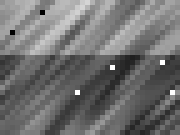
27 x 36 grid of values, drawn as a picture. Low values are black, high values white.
The top part is higher, up to a seam about 40% of the way down. Streaks slant up to the right. Six lone cells stand out: four far higher and two far lower than their neighbours.
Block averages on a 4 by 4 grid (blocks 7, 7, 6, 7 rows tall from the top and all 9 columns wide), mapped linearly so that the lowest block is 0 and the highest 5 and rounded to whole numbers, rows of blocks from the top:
4544 / 3222 / 1101 / 2110
